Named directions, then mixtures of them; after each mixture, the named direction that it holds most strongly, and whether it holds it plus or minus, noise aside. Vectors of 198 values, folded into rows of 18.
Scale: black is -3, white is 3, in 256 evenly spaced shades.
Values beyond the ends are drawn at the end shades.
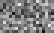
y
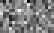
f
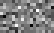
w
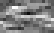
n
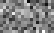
y, minus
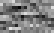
n, minus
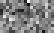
f, minus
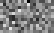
f, plus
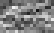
n, plus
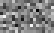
w, minus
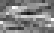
n, plus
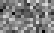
y, plus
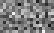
y, minus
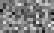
y, plus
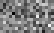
y, plus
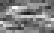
n, plus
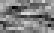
n, minus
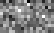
f, plus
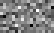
w, plus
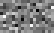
w, minus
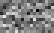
w, minus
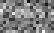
y, minus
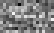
y, minus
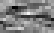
n, minus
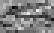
n, minus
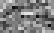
n, minus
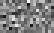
w, plus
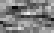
n, minus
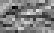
n, minus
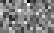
f, plus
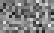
y, plus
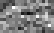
n, plus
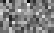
f, plus
